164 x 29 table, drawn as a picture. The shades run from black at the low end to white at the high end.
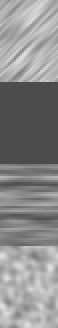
The table splits into 4 rows of 1 panel. Panel 1,1: high, slanting up to the right. Panel 2,1: low, flat. Panel 3,1: middling, streaked across. Panel 4,1: high, blotchy.
